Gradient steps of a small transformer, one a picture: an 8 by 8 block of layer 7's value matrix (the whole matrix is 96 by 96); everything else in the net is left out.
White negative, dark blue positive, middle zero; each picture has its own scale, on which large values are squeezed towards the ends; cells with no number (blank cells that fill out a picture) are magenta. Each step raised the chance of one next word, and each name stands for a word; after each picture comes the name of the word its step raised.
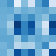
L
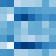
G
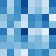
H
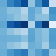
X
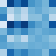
X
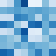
L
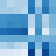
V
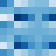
G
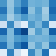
H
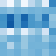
L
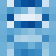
X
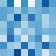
L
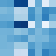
X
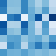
G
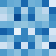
G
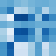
V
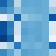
L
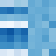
H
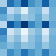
X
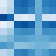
X
